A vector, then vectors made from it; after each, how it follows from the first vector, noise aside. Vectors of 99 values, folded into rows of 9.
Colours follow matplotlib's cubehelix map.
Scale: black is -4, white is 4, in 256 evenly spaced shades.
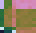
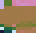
partly zeroed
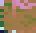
partly zeroed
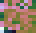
sign-scrambled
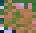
sign-scrambled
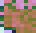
sign-scrambled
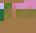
partly zeroed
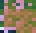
sign-scrambled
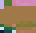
partly zeroed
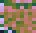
sign-scrambled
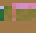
partly zeroed
